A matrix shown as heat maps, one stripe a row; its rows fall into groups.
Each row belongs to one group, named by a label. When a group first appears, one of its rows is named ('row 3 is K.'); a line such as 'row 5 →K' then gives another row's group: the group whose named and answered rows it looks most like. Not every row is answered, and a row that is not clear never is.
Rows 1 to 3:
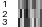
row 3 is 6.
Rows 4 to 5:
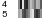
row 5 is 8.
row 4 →6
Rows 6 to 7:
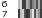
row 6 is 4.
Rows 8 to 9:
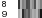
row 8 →6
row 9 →4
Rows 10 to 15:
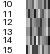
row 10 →4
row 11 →6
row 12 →4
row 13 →4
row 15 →6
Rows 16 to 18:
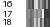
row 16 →4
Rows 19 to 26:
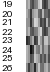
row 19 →8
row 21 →4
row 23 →6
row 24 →4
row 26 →6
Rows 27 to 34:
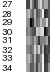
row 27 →6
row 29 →4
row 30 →8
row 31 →4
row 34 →8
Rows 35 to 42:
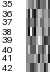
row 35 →4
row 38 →6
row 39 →8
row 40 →4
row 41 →4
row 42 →8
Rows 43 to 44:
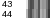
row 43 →4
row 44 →4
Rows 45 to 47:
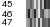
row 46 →6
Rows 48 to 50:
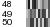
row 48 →6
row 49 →4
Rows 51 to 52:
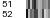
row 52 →6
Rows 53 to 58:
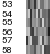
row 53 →6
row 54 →4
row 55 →4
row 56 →4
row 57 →6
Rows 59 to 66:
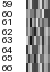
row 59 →6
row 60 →8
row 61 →4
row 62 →6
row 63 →4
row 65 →6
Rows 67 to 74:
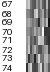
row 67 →4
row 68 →4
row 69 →4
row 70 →8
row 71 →8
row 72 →4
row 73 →6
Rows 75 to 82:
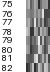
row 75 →4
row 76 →8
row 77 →8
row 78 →4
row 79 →8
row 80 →8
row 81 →4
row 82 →6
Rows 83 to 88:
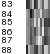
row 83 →6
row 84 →4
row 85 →8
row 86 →8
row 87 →8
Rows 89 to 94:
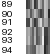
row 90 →4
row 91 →6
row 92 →8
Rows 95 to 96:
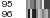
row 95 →8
